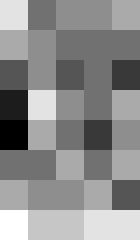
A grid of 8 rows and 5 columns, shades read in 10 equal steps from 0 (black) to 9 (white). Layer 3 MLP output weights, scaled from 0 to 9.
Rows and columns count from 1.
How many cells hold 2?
2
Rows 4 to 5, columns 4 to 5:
4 6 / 2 5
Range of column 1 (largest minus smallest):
9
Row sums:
28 23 17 24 17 24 25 39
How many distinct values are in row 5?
5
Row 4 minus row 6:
-3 4 -1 0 0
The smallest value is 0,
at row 5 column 1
